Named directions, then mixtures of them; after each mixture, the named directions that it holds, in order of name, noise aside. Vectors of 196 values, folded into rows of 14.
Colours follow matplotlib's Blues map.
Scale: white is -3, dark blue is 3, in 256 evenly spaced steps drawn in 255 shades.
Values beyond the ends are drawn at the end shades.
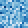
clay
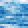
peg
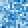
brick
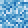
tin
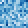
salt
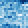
brick, peg, salt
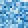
clay, peg, tin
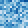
clay, peg, tin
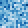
brick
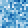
brick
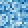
brick, clay, salt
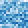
peg, tin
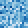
clay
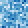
brick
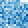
clay, peg, salt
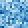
brick, clay, peg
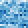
peg, salt, tin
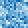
peg, salt, tin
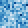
brick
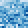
brick, peg, tin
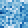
clay, peg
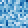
salt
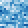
brick, peg, salt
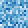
clay, salt, tin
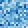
salt, tin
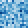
clay, peg, salt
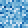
clay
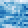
peg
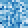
clay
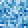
peg, salt, tin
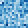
salt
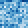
clay, peg, tin
